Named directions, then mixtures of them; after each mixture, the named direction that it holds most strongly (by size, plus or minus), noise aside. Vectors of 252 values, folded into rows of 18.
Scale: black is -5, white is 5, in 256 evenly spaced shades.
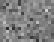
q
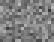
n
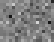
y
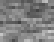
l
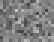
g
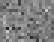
q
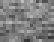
l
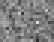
q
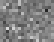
q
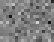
y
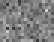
q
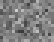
g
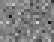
y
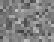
g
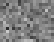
q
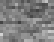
l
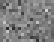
q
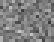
g
